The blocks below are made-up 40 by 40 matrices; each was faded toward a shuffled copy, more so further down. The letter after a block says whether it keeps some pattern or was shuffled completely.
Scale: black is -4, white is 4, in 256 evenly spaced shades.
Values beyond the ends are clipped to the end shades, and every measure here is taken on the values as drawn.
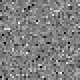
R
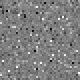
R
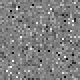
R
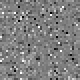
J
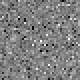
R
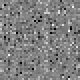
J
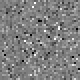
R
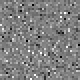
R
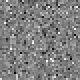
J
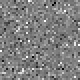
R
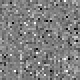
J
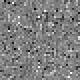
J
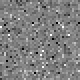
R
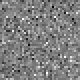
R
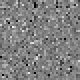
J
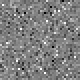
R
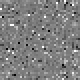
J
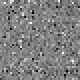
J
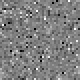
J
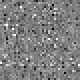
J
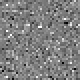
J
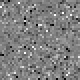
R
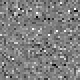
J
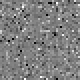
R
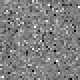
R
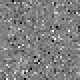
J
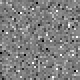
R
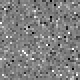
R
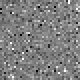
R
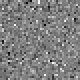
J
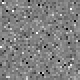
R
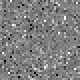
R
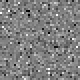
R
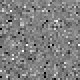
R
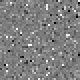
R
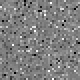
R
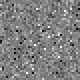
R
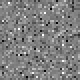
J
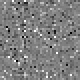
J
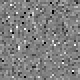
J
